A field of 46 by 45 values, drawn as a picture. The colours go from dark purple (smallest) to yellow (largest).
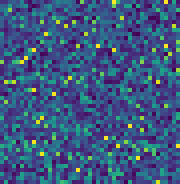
Slope: none. Histogram: skewed, a long tail of high values. Average level on the scale: 30%. Mirror symmetry: none. Grain: fine. Seam: none.
